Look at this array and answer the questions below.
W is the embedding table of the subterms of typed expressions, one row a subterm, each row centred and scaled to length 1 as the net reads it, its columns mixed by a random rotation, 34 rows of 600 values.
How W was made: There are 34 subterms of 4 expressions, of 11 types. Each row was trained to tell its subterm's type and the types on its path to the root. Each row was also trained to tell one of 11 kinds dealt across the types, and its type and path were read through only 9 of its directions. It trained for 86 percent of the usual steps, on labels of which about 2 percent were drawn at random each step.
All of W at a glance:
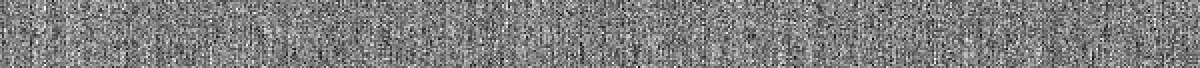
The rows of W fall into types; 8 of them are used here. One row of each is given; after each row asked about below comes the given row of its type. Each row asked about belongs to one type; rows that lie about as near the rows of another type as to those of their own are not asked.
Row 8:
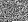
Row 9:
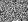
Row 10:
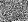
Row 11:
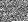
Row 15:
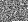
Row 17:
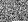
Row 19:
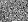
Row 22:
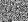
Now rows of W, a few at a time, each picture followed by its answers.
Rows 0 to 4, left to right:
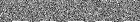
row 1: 9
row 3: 11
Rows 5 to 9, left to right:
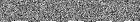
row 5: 10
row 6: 22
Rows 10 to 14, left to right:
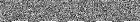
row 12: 9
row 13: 11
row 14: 8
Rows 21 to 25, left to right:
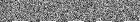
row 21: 22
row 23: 10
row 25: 10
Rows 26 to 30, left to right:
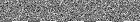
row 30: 11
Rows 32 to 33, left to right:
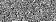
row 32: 9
